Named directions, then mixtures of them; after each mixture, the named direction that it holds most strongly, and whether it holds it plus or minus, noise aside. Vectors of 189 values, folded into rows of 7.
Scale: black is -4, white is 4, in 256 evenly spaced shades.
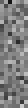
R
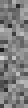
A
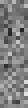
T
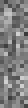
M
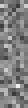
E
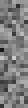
A, plus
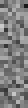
E, minus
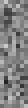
M, minus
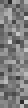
R, plus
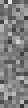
R, minus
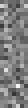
E, plus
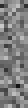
E, minus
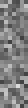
E, plus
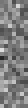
A, minus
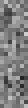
M, minus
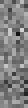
T, minus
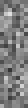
M, plus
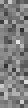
R, minus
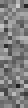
E, minus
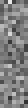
R, minus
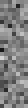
A, plus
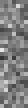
A, minus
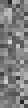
M, plus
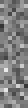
E, plus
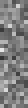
A, minus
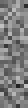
E, minus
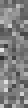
A, minus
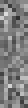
M, plus
